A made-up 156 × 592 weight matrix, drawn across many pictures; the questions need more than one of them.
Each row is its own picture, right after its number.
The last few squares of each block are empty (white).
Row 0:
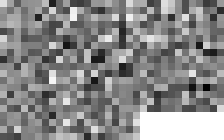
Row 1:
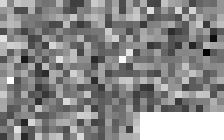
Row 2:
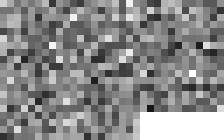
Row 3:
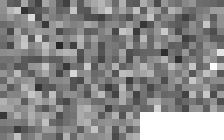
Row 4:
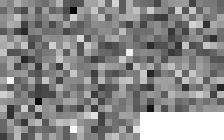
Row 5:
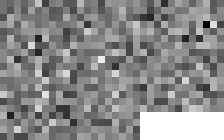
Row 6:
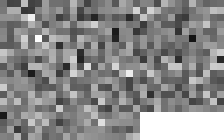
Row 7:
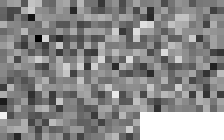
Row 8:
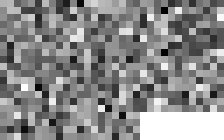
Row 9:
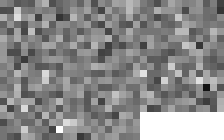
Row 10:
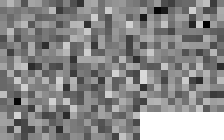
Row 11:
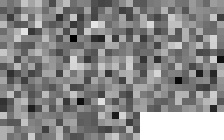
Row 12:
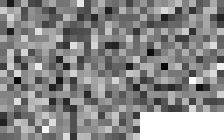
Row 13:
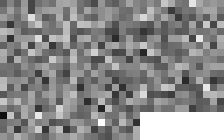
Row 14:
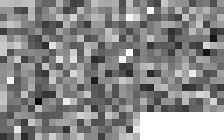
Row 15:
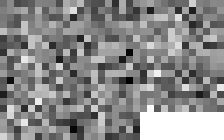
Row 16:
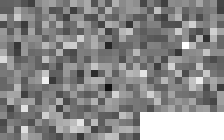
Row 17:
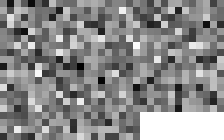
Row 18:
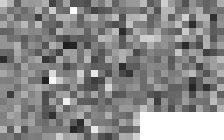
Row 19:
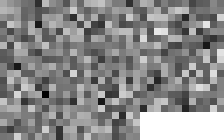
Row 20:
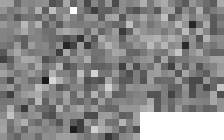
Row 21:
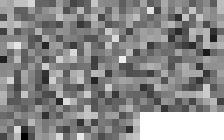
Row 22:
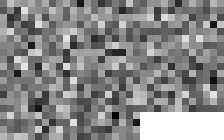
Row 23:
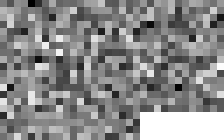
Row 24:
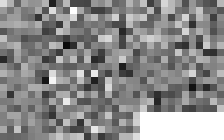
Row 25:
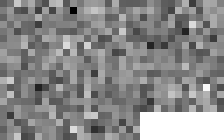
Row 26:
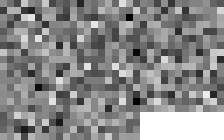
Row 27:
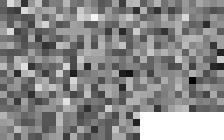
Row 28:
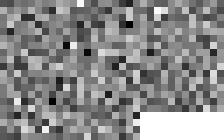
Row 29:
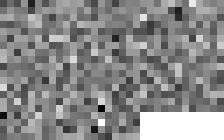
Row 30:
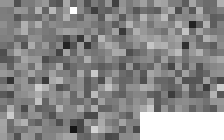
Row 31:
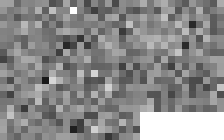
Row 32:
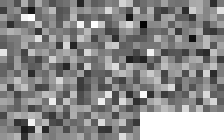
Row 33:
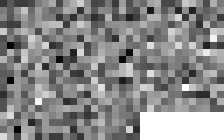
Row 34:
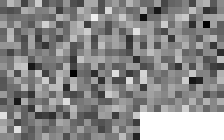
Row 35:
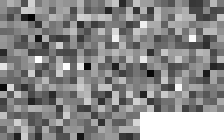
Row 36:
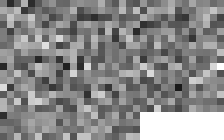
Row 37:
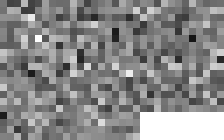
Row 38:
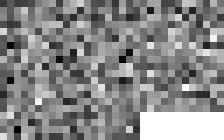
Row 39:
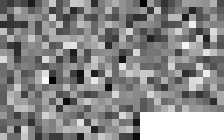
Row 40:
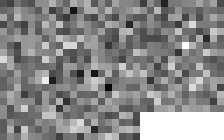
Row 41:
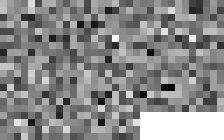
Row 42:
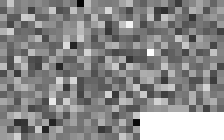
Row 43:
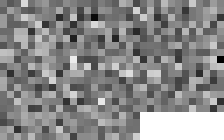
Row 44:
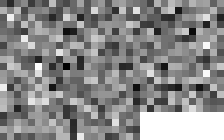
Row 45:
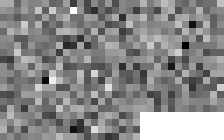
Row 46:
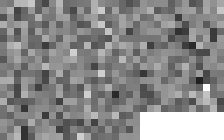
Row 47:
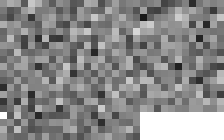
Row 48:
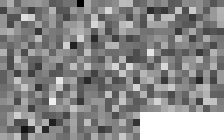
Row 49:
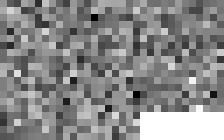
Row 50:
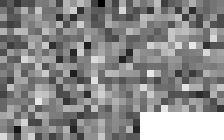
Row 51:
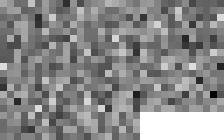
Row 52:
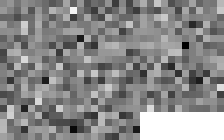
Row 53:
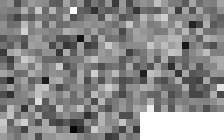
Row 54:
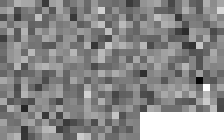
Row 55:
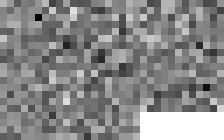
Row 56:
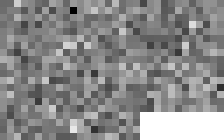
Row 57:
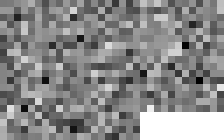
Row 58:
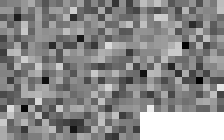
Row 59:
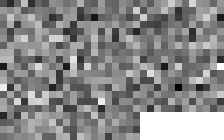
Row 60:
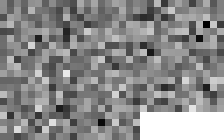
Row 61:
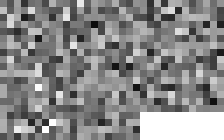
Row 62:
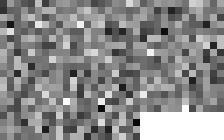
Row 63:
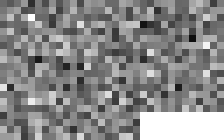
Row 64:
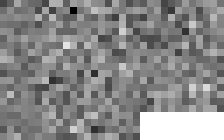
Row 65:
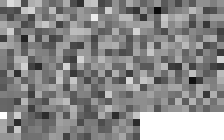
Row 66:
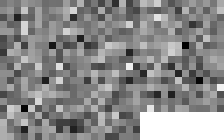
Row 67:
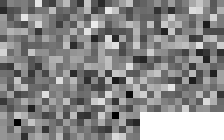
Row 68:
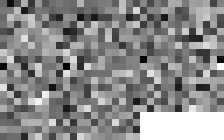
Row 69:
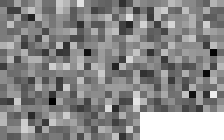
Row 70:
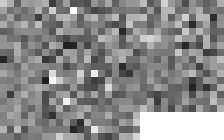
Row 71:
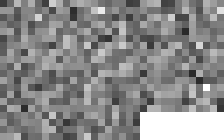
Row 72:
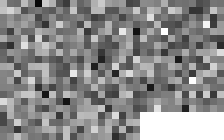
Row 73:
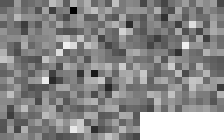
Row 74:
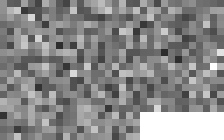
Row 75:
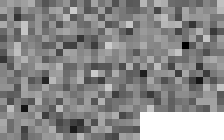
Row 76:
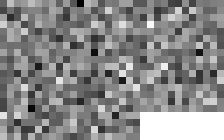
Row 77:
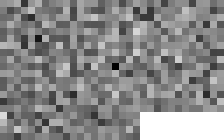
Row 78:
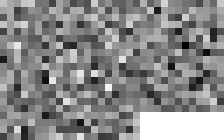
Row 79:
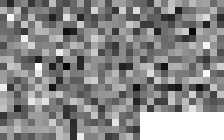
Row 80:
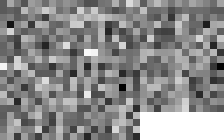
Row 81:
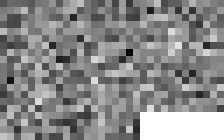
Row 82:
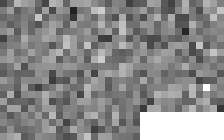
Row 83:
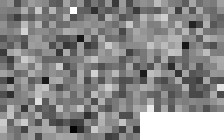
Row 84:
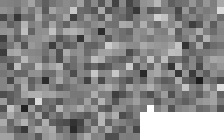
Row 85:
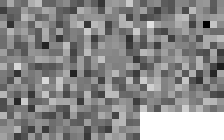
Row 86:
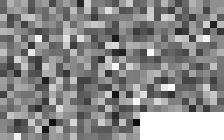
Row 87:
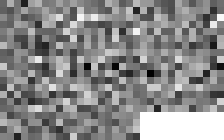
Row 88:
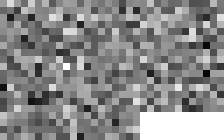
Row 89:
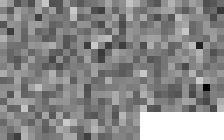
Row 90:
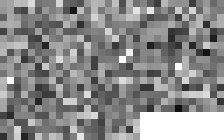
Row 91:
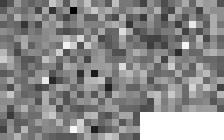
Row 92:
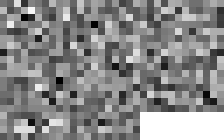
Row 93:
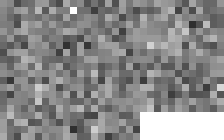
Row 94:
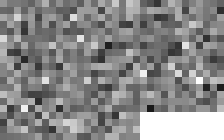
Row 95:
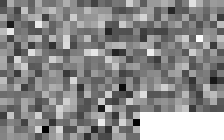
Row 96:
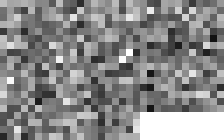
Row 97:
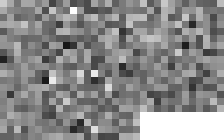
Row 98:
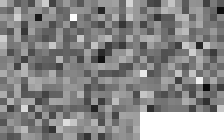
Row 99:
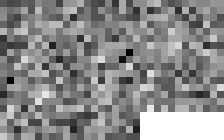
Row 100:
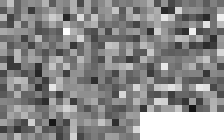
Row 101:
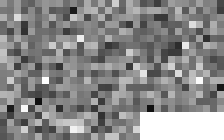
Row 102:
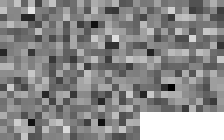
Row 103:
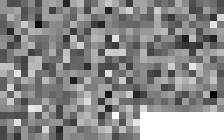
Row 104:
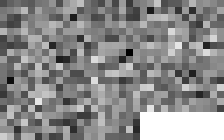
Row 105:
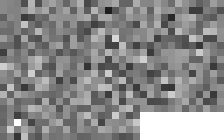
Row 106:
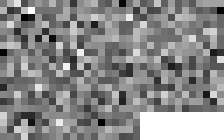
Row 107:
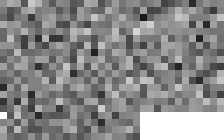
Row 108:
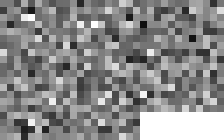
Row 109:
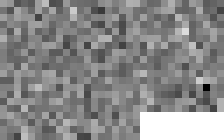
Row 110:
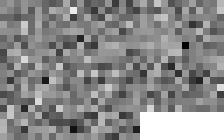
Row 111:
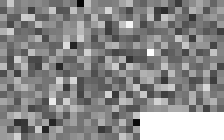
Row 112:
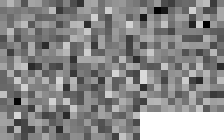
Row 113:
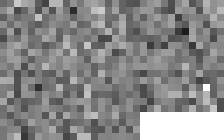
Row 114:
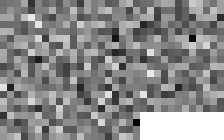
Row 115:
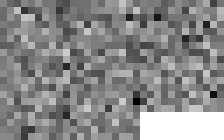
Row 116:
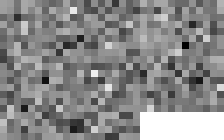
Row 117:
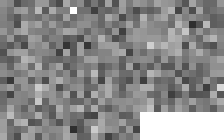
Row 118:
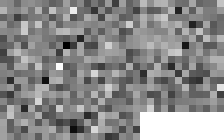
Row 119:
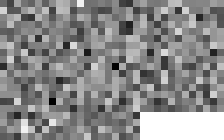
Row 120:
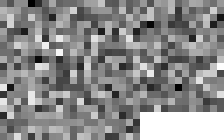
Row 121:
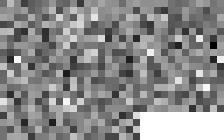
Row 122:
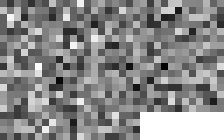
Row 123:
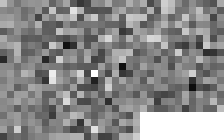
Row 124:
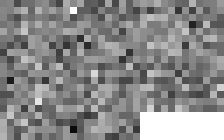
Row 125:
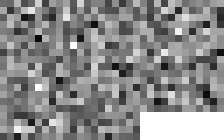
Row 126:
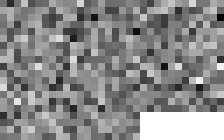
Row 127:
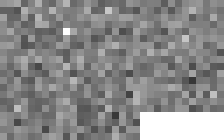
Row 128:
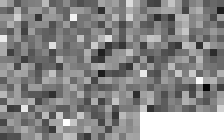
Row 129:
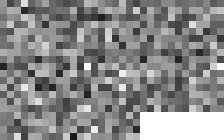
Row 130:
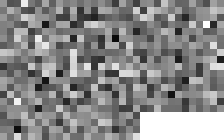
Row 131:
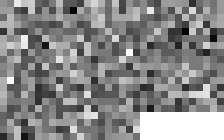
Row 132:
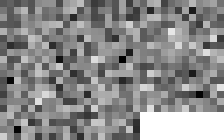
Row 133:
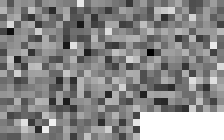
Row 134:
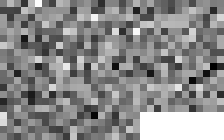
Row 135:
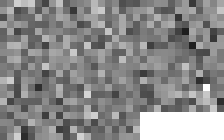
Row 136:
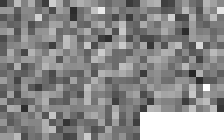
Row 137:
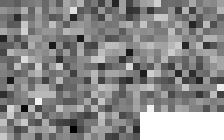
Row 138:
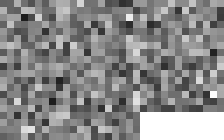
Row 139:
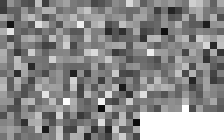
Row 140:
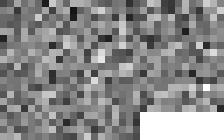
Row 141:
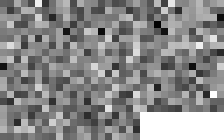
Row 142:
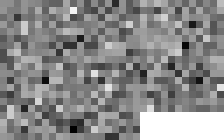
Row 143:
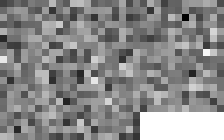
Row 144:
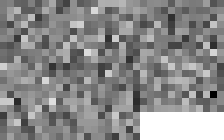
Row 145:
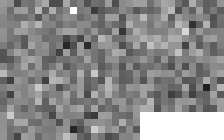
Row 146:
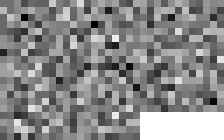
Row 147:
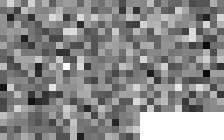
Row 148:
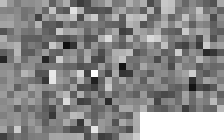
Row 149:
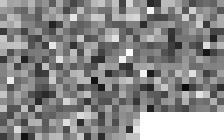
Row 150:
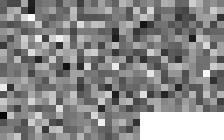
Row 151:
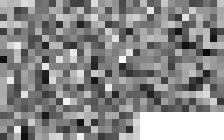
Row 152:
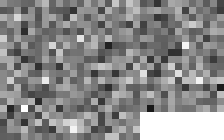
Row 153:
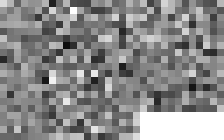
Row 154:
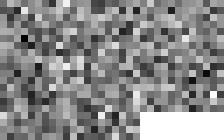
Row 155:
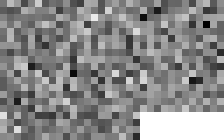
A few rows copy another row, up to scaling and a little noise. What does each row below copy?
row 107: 47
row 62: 139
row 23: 120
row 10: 112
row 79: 44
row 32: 108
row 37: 6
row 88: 147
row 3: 74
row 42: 111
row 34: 155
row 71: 136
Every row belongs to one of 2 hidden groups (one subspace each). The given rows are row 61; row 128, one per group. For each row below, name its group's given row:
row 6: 61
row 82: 128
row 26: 61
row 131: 128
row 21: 128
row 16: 128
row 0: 128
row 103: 61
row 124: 128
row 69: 61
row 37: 61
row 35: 61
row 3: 61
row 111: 61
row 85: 61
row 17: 61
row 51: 61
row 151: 128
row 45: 128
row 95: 61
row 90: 128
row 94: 128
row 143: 128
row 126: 61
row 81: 128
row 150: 61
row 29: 61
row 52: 128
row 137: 128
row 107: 61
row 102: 61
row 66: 128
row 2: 128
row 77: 61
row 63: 61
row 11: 61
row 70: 128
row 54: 128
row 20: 128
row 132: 128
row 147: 61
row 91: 128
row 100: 61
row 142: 128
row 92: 61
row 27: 61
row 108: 61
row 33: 128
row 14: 128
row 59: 61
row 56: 128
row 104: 128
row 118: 128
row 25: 128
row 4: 128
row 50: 128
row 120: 61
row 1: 128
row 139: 61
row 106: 61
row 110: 128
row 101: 128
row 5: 61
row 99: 128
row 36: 61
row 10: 61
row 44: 61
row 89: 128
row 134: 61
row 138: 61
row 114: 61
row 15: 128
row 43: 61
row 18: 128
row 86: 61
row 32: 61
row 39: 128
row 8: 61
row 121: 61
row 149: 128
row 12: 61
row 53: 128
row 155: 61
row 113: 128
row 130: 61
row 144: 61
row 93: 128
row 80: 61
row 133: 61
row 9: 128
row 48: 61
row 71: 128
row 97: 128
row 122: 61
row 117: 128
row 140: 128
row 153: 128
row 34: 61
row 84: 128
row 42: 61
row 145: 128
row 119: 61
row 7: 61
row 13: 61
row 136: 128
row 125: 61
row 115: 61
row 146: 61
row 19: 61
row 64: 128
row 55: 128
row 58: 128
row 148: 128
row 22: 61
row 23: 61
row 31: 128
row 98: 128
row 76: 61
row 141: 61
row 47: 61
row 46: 128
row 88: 61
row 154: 61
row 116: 128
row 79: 61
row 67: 61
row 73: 128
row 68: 61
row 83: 128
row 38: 128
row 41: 61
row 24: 128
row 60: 61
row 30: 128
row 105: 61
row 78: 128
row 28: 61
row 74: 61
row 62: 61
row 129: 61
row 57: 128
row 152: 128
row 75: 128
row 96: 128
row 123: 128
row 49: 61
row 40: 128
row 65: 61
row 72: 61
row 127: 61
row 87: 61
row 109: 128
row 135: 128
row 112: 61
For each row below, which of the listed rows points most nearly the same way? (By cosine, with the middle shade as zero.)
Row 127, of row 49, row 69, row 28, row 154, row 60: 154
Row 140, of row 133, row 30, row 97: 133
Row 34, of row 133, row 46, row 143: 46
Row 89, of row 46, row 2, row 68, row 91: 2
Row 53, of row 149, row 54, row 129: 54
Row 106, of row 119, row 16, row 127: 119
